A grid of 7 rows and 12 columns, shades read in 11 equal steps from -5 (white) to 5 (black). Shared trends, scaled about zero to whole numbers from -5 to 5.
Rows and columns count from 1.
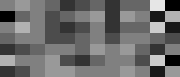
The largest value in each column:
5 2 1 2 3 3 1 3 1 2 4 5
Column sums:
10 2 1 5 10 9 0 11 -1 5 2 13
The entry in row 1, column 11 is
-4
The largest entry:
5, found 3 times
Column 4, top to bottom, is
1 2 2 2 0 -1 -1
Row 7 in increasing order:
-1 -1 -1 -1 0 0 0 0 0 2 3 4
